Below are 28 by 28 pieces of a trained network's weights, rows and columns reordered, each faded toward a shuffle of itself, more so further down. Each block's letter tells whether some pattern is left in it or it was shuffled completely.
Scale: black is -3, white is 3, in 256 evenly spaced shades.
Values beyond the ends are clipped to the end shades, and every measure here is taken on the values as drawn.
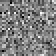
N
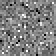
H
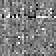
N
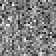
H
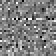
N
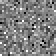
H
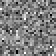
N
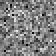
H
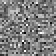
N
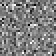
N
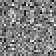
N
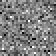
H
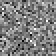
H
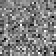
N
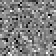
H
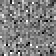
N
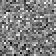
H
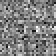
N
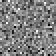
H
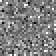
H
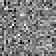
N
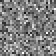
H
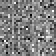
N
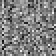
N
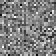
H
